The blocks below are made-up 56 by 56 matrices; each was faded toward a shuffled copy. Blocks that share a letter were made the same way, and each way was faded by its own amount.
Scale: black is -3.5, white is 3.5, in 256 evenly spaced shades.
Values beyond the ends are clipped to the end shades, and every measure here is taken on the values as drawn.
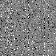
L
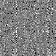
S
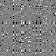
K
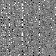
S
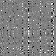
K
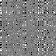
K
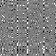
K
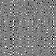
K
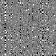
S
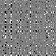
K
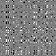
K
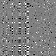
K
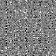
S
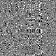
S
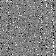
L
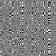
K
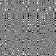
K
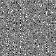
L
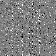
L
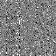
L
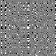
K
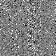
L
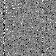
L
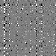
K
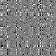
K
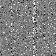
L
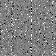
L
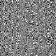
S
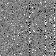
L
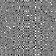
K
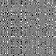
K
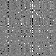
K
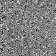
L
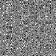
S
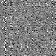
S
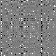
K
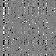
K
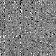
S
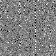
L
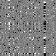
K
